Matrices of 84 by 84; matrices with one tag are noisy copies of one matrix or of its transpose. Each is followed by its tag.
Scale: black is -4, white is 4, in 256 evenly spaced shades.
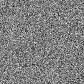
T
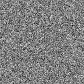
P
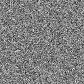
P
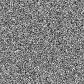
P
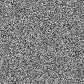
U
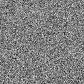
T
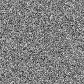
P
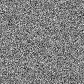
U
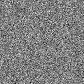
U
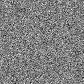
U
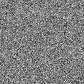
T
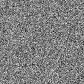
T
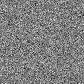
U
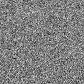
T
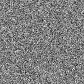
P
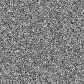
P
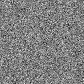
U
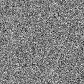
T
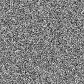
P
